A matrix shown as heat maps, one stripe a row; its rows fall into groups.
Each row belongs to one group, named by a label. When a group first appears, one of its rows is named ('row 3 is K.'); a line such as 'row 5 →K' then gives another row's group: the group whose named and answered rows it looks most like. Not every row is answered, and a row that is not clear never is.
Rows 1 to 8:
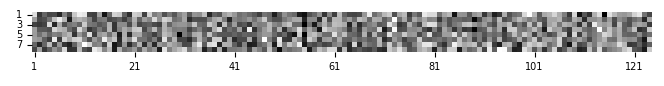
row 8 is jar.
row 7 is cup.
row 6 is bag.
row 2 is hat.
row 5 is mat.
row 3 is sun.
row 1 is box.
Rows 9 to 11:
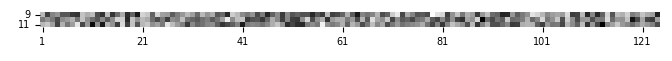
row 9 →box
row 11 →mat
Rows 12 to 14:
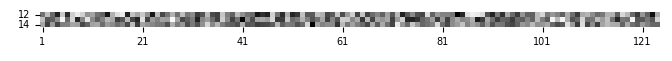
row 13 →hat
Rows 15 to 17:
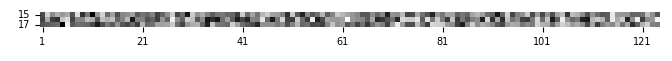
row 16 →jar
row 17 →sun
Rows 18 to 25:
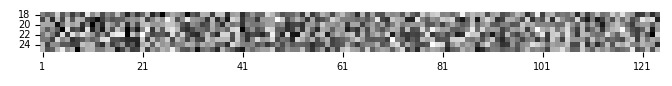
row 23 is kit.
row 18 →cup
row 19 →sun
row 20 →mat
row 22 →bag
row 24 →box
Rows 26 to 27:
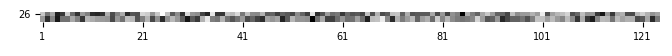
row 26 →box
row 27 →cup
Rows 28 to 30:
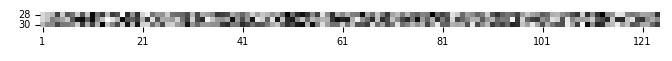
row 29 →kit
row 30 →mat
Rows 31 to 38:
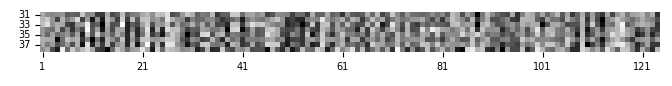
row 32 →mat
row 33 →box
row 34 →cup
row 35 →cup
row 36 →mat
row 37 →cup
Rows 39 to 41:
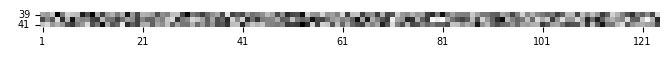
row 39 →mat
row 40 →sun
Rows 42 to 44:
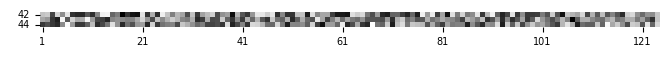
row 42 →kit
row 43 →bag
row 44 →jar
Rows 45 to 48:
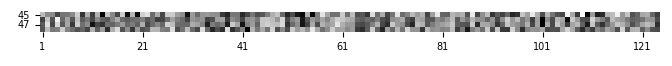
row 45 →mat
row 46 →sun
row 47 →sun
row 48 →jar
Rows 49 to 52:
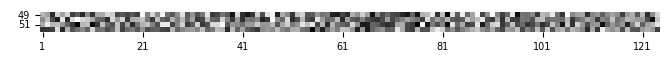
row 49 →kit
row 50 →bag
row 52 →sun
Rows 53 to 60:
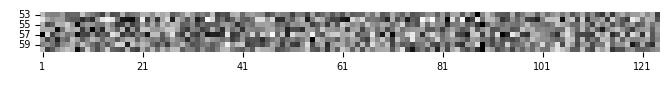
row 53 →box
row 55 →hat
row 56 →mat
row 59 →bag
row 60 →hat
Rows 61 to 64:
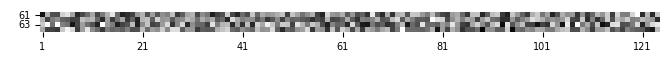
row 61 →jar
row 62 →box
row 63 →kit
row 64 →hat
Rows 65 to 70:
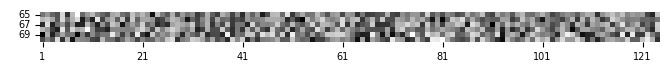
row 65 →bag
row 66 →mat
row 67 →jar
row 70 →sun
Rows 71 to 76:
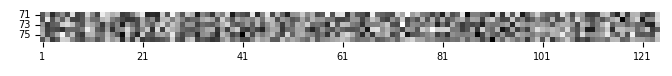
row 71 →jar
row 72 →kit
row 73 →hat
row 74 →cup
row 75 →hat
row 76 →jar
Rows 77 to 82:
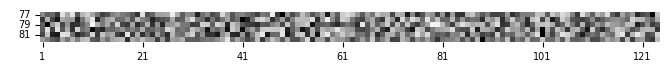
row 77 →hat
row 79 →cup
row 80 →sun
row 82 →bag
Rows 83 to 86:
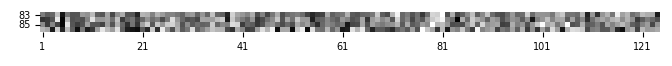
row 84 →cup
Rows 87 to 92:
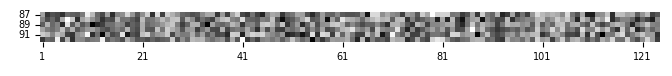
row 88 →hat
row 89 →sun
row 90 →hat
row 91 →box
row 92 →sun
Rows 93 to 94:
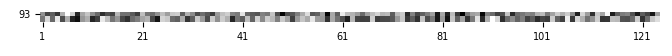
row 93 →hat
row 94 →kit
